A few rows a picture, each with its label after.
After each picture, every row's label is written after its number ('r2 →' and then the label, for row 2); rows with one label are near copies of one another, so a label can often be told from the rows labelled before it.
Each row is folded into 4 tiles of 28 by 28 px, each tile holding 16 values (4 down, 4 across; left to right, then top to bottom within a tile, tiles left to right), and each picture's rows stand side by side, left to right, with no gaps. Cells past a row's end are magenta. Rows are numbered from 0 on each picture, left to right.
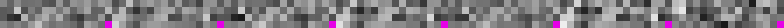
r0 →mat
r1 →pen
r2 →mat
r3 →pen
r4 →mat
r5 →pen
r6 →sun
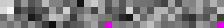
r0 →sun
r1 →mat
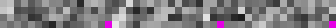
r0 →sun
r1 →pen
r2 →mat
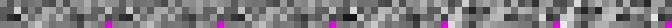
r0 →mat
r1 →mat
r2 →mat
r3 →mat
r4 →pen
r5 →pen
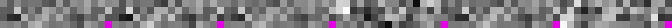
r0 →mat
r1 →mat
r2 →mat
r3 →sun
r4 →mat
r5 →pen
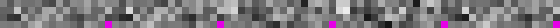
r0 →mat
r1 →mat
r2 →sun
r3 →sun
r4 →mat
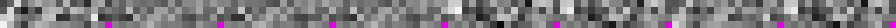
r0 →pen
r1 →mat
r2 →mat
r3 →mat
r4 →sun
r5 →sun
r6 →pen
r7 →sun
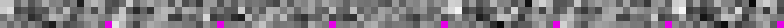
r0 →sun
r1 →pen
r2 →mat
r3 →mat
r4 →sun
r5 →pen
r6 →sun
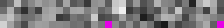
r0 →pen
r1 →sun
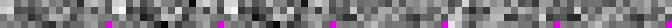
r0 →sun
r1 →sun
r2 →sun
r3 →mat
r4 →pen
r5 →mat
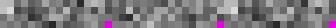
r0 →sun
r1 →mat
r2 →sun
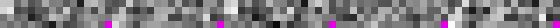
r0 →sun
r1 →pen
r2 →sun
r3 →mat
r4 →pen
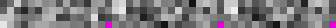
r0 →pen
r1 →sun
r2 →sun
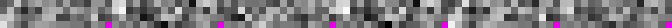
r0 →pen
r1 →sun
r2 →mat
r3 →sun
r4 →pen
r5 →sun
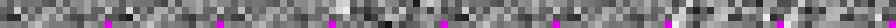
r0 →mat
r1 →mat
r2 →mat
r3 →sun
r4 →mat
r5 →mat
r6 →pen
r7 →pen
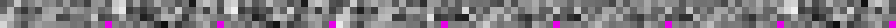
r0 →pen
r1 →sun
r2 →sun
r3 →pen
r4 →mat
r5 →mat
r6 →mat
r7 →sun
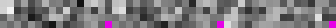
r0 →sun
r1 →sun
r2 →pen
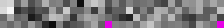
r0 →sun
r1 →mat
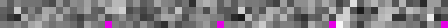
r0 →mat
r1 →sun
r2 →mat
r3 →pen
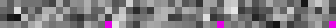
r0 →mat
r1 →pen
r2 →sun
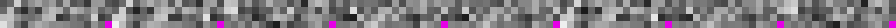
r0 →pen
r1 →pen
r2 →sun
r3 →mat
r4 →mat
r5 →pen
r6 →mat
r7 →sun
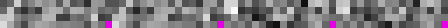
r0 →pen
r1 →pen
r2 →sun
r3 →sun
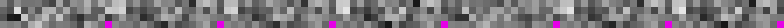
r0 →mat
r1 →sun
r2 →sun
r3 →sun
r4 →mat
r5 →sun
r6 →sun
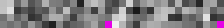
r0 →sun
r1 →pen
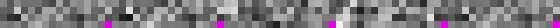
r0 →mat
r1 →mat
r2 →sun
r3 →pen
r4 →mat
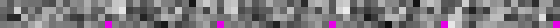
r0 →mat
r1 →sun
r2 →sun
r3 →sun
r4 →pen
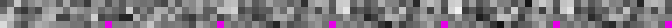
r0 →pen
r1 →mat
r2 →sun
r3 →sun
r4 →sun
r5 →sun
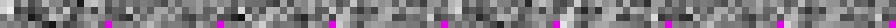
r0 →sun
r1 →mat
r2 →mat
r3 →pen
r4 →sun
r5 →pen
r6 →mat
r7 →pen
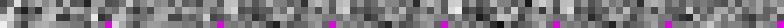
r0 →pen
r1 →pen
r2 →sun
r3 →sun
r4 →sun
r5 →sun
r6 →mat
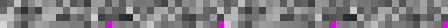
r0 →pen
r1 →mat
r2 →pen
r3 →mat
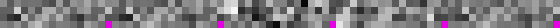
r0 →mat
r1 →mat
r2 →sun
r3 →pen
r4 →mat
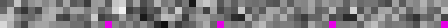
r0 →pen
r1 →sun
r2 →mat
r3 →mat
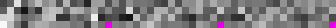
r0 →pen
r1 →mat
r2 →mat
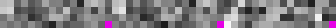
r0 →sun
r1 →sun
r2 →pen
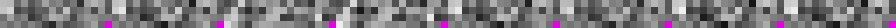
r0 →sun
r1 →sun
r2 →pen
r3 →pen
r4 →sun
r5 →sun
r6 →sun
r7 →sun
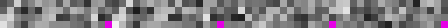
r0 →pen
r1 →pen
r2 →mat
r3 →sun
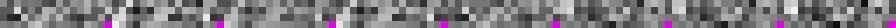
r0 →mat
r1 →pen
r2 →pen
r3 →pen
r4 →mat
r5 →sun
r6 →sun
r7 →sun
